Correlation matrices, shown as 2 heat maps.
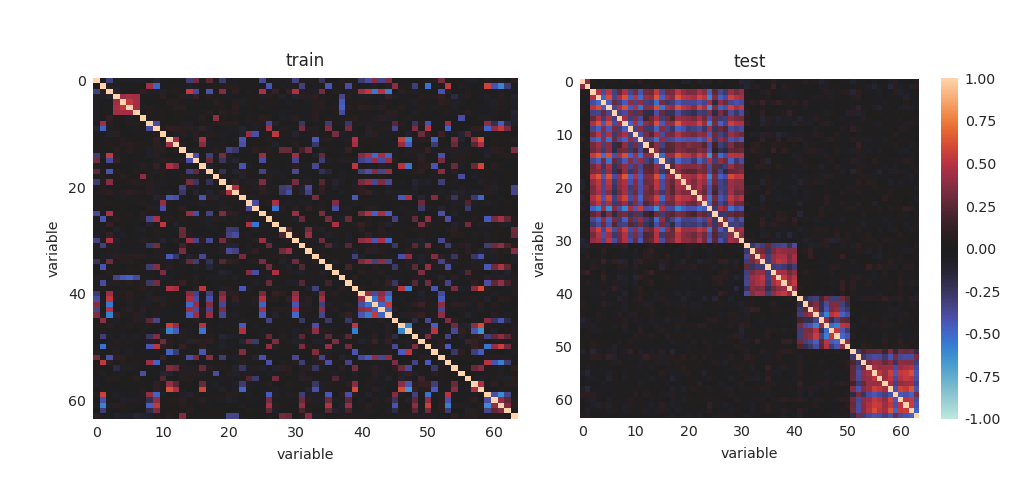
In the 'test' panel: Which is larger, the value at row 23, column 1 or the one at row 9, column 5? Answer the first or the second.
the first
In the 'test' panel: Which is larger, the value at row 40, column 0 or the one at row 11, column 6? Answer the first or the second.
the second
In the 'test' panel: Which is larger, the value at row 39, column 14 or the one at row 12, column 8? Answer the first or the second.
the second
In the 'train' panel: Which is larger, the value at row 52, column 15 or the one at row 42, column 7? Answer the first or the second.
the first
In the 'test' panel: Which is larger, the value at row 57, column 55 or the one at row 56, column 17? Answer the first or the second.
the first
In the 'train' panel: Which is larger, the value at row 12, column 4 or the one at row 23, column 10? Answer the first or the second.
the second
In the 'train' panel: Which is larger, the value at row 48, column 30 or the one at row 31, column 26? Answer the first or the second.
the second
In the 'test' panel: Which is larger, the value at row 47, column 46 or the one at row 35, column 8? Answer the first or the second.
the second
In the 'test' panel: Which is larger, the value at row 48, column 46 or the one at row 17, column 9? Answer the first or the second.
the second
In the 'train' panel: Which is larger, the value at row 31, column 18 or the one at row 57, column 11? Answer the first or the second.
the second
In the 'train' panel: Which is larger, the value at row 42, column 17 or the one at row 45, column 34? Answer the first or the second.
the first
